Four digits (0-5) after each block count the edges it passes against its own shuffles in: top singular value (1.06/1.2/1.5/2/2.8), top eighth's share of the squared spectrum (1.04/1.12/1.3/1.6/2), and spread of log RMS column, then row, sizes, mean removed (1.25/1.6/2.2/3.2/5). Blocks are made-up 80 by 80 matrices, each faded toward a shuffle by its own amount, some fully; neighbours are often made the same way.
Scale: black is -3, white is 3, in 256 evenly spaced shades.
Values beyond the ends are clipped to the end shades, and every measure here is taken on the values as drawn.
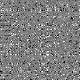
4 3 2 2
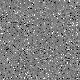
3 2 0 1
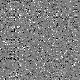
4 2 1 1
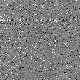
3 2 1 1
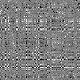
5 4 3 3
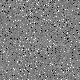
2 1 0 0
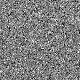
0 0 0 0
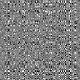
5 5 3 3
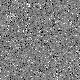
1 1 0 0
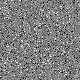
1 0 0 0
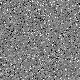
1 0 0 0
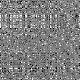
4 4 2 3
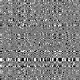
5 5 3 4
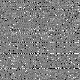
4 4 1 2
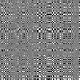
5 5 4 4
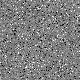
2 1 0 0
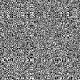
4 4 2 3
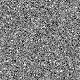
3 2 0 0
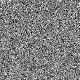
2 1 0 0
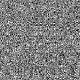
3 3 1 2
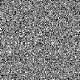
4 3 2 2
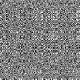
4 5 3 3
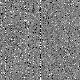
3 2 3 0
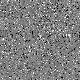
3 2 0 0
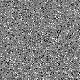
3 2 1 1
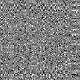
4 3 2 2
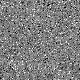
3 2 0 0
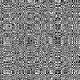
5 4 3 3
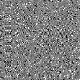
4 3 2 1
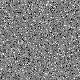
2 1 0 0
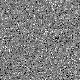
3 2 1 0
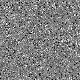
3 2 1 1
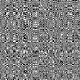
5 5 3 3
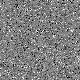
1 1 0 0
